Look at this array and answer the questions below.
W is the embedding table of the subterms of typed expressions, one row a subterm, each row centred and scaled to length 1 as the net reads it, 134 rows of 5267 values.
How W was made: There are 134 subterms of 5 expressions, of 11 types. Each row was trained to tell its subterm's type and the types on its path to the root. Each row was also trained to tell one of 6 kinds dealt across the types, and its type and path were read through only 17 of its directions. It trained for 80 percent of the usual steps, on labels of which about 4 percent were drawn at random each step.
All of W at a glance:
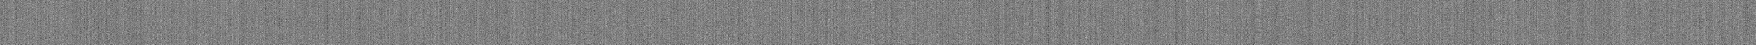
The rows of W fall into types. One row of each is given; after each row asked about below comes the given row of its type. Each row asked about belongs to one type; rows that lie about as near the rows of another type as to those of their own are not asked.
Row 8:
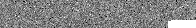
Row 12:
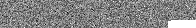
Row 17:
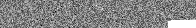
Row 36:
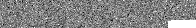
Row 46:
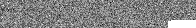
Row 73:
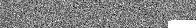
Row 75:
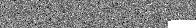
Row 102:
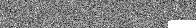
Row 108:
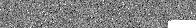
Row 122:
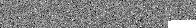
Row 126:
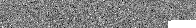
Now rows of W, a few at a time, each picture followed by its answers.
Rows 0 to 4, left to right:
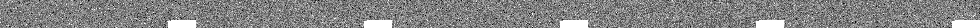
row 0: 8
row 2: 46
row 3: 12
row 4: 102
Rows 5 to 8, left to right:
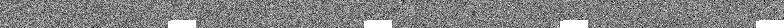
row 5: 122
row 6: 73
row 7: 12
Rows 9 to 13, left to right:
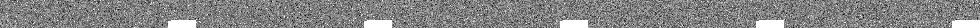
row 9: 75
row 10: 8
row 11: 122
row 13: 73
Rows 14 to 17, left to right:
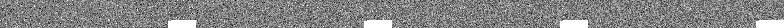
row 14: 126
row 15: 122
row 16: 122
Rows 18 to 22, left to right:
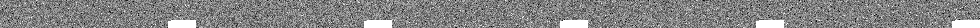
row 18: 75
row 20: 126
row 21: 73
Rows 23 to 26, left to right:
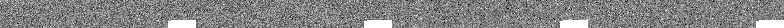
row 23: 12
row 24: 46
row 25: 108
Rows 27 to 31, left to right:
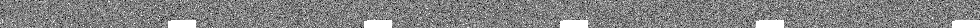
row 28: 8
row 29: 108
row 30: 108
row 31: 102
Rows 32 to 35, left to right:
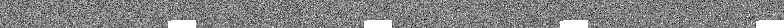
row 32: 73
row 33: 36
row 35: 12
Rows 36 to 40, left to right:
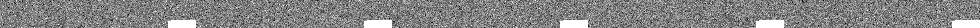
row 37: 108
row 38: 73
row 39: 12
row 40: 108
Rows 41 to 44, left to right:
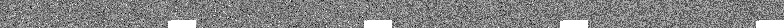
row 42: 73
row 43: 46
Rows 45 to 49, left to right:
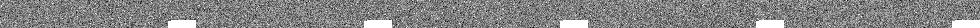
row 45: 75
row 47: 36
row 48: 75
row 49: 12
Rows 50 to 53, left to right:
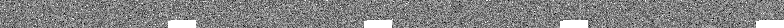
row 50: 73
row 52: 75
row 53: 8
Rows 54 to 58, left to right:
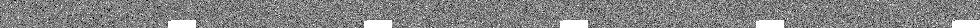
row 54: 75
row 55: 46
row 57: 36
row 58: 8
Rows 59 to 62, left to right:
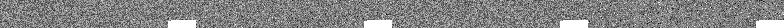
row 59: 108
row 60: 12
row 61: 46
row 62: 8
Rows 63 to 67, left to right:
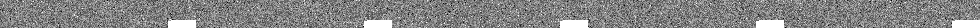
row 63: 126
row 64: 126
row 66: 75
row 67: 108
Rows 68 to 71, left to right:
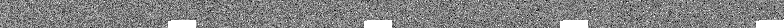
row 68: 12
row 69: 102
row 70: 122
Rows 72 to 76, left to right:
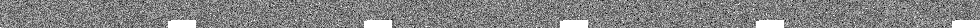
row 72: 122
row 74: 46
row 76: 126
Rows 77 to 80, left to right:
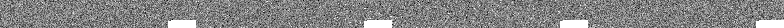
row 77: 122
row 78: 12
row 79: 102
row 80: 122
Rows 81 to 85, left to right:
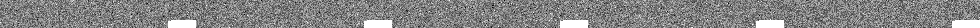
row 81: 126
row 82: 36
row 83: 8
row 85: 108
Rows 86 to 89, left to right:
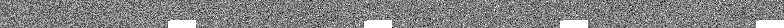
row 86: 102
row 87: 12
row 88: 17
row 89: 73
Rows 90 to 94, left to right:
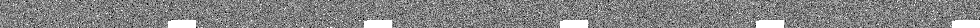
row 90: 12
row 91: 17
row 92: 122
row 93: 46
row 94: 73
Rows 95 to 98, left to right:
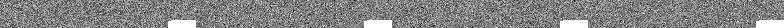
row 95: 8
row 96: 73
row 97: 8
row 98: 12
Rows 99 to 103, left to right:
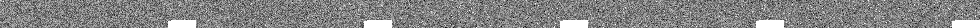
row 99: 46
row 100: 46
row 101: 36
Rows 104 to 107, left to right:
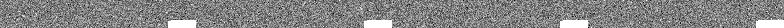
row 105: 126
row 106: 102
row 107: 126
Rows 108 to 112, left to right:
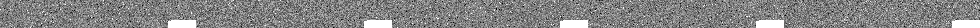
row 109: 102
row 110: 17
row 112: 73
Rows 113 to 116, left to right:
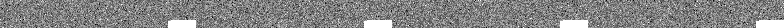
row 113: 126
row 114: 73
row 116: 8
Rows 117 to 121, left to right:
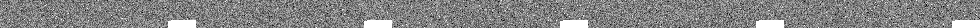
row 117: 108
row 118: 108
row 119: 75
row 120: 12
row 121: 36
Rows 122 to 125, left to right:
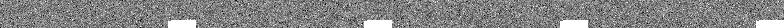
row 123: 122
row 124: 75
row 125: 8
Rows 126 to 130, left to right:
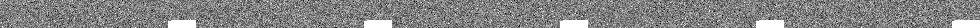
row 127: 108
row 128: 73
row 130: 102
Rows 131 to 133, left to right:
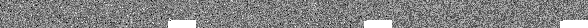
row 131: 8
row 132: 122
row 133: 8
